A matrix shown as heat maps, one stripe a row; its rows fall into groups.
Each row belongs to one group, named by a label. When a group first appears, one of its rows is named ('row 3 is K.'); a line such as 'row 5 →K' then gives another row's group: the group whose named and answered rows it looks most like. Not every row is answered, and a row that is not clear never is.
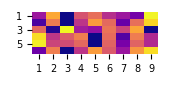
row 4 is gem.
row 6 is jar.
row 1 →jar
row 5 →gem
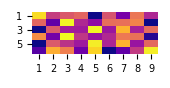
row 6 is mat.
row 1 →gem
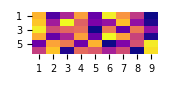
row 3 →gem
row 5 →mat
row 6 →jar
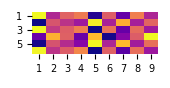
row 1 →gem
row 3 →gem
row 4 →mat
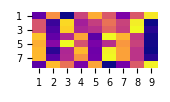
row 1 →jar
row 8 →mat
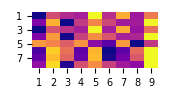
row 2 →jar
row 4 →jar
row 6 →mat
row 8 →jar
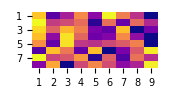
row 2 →gem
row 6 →mat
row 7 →gem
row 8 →jar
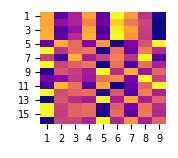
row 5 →mat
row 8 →gem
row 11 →mat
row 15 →gem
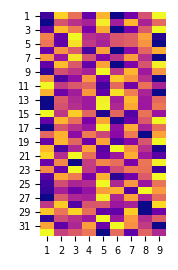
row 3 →mat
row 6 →mat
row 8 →mat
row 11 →gem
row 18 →jar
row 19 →mat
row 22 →jar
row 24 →mat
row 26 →jar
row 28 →jar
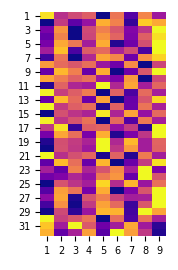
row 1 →gem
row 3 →jar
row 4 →jar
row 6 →jar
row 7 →jar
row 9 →mat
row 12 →gem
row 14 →gem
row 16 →gem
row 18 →mat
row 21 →gem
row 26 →mat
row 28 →jar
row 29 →jar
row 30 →gem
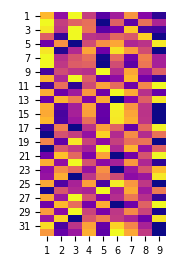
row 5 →jar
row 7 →gem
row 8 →gem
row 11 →jar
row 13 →mat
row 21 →mat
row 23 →mat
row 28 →mat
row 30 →jar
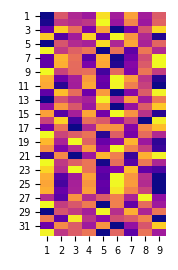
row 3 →mat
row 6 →gem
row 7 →mat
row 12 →mat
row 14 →mat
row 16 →jar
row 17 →jar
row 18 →gem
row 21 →jar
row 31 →mat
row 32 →gem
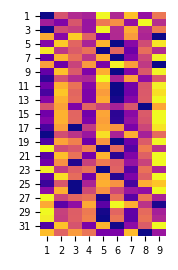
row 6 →gem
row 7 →mat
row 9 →mat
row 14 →jar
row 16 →mat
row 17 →jar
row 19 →mat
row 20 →gem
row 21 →mat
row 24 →mat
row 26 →jar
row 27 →gem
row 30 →gem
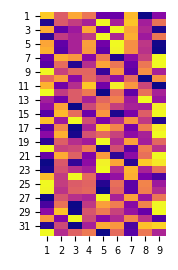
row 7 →mat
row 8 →jar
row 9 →gem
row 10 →jar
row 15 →mat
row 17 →jar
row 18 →jar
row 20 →gem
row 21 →mat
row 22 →jar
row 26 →gem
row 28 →jar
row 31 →jar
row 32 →gem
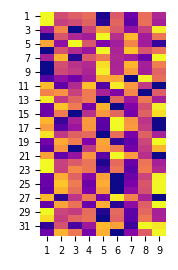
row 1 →gem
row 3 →jar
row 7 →jar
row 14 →mat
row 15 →jar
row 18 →gem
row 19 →mat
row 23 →gem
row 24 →mat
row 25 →mat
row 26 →mat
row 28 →mat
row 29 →gem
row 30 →gem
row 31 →jar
